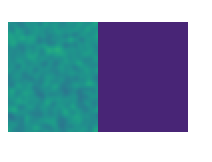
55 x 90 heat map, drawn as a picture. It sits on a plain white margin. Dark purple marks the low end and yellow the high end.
The table splits into one row of 2 panels. Panel 1,1: middling, blotchy, faint in contrast. Panel 1,2: very low, flat.
